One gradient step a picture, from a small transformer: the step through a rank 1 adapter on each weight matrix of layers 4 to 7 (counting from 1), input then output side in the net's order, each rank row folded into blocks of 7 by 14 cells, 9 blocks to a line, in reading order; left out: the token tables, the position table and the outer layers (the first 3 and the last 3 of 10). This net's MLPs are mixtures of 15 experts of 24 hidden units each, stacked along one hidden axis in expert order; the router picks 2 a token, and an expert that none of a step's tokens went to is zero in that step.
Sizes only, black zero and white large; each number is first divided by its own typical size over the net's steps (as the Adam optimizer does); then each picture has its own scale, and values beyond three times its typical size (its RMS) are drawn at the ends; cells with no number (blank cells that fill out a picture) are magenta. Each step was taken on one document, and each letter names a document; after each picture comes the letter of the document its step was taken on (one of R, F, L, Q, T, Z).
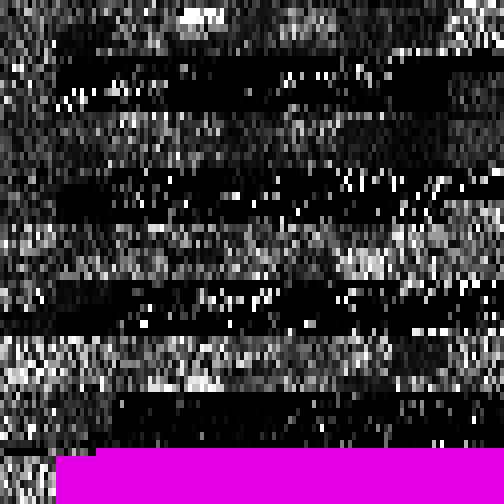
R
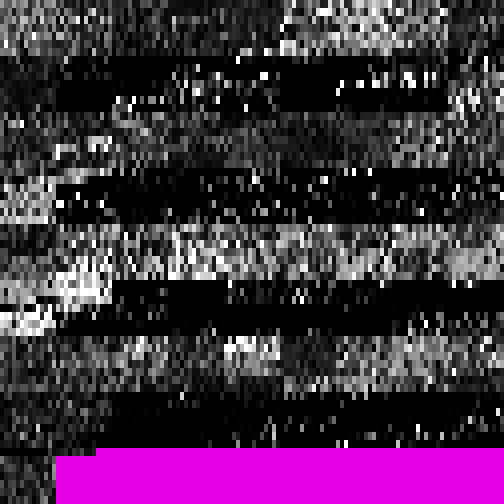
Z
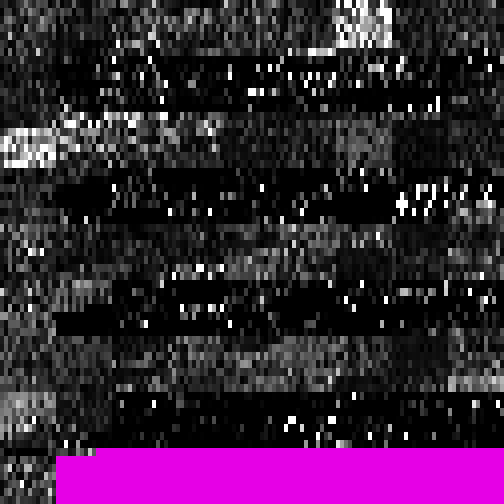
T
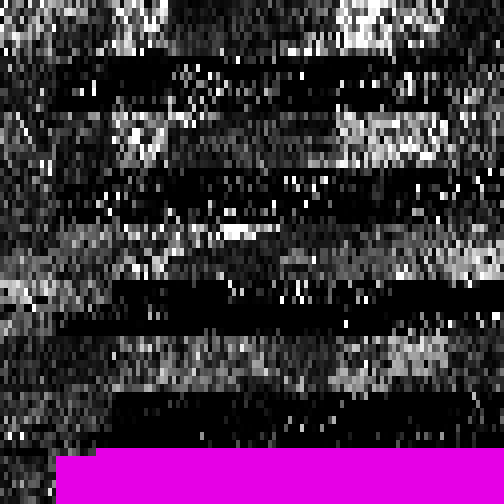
Z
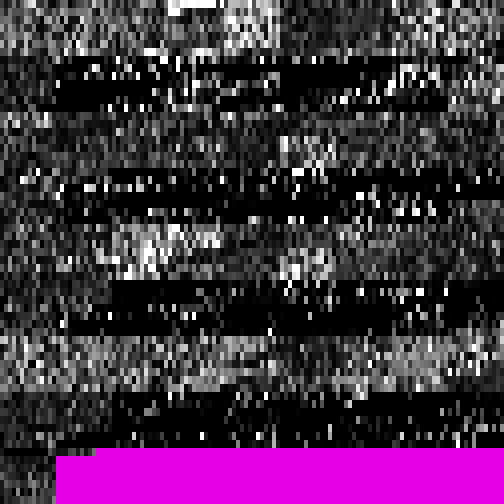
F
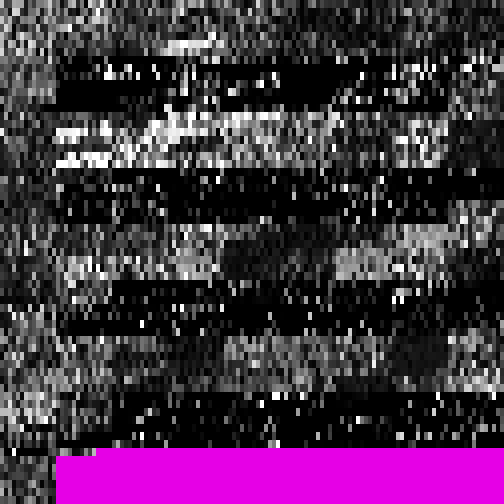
F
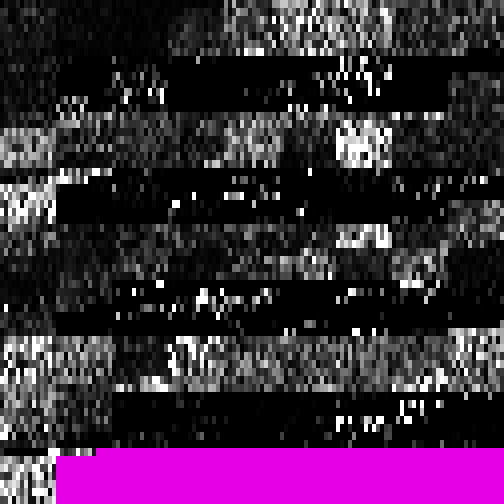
R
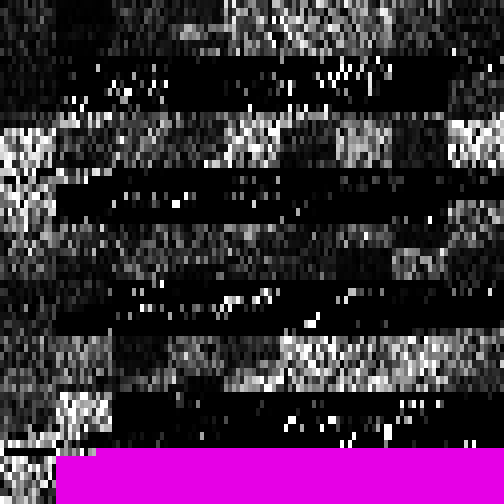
R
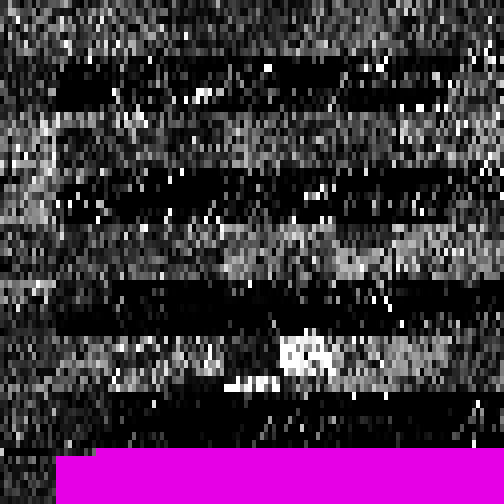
Z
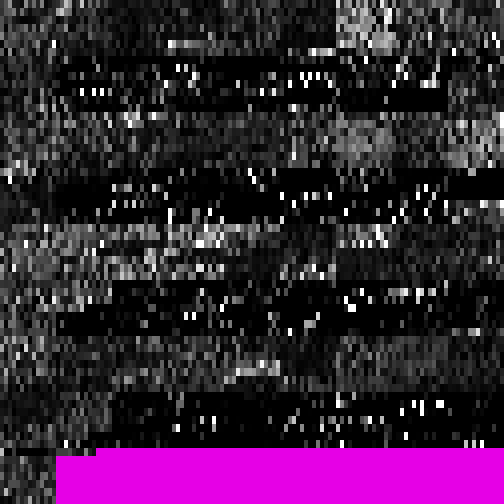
T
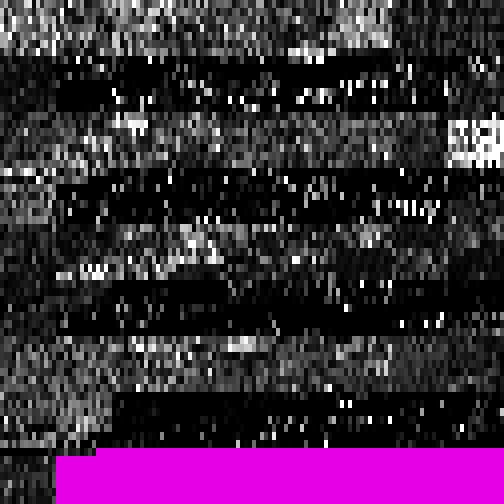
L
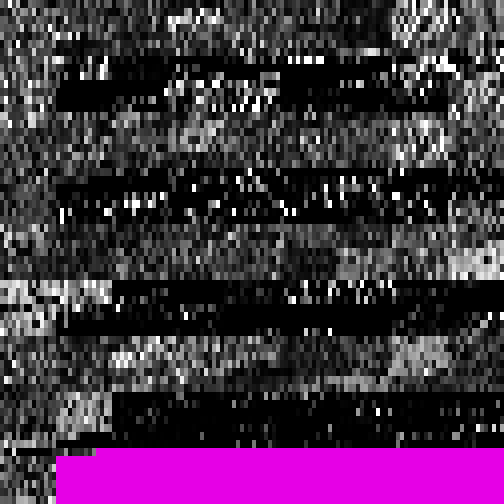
Z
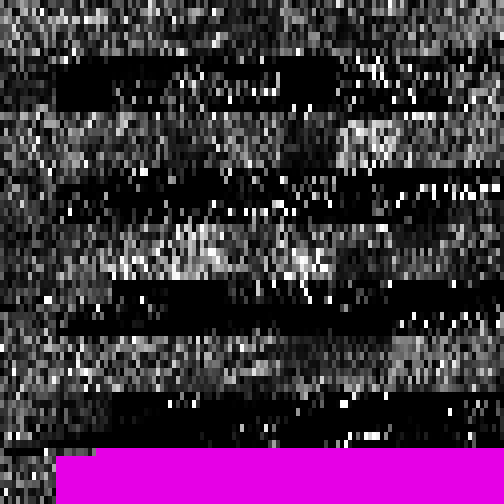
Z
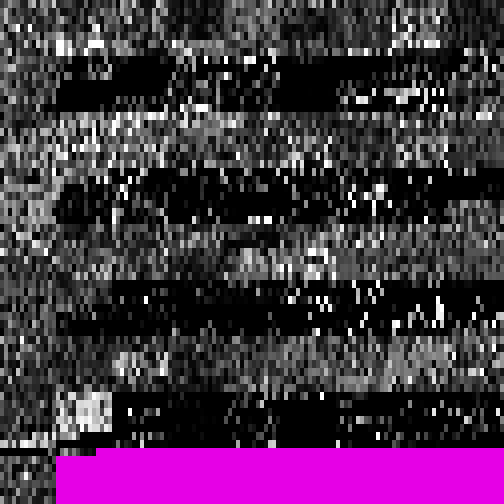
F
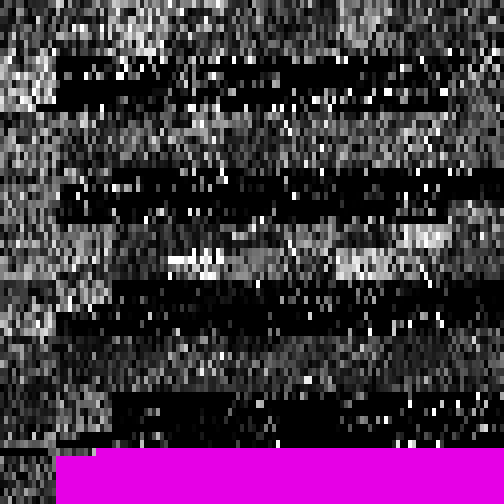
F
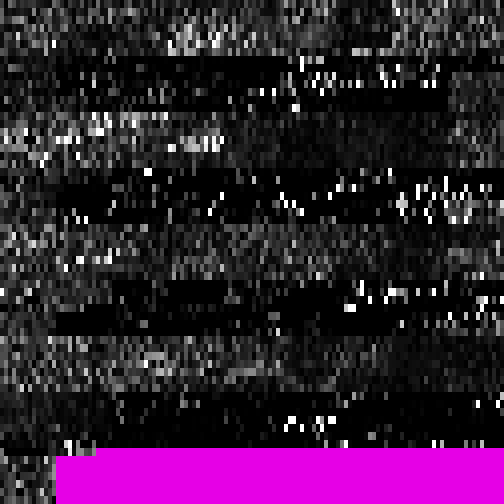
T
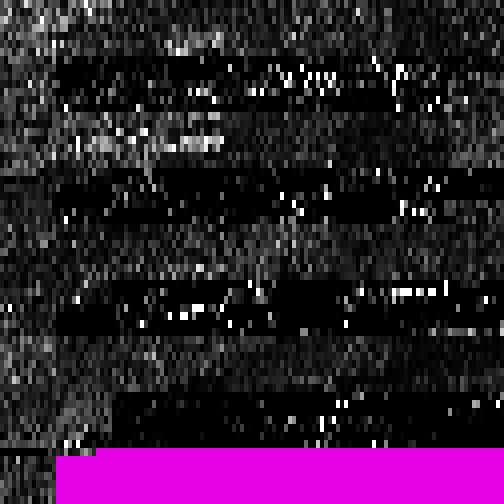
T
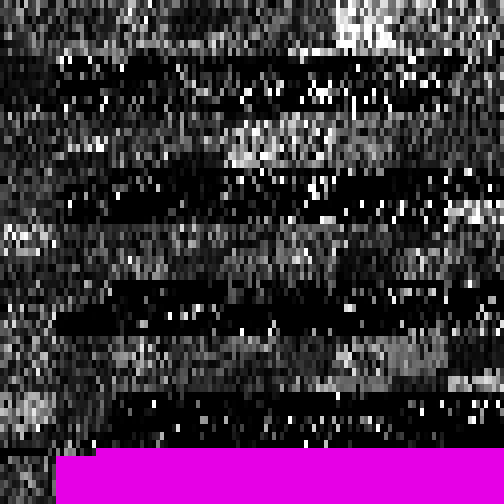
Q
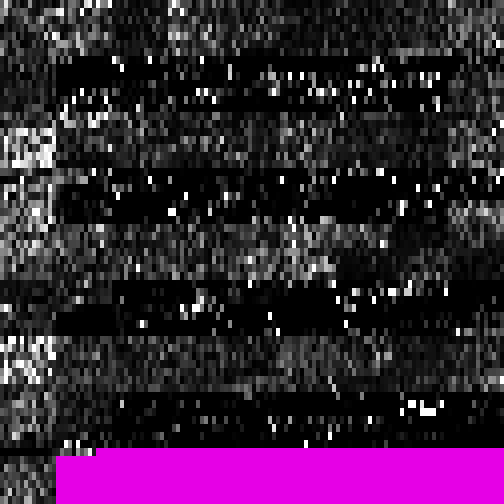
Q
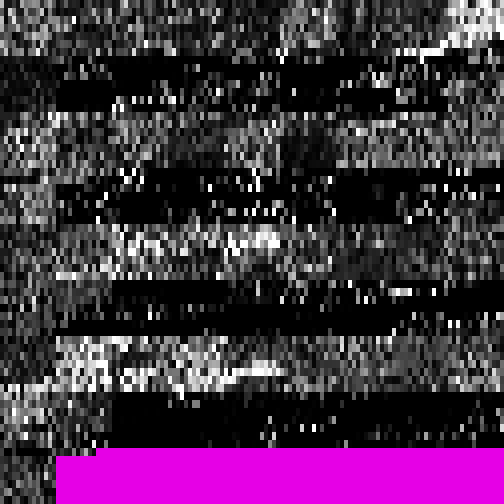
Z
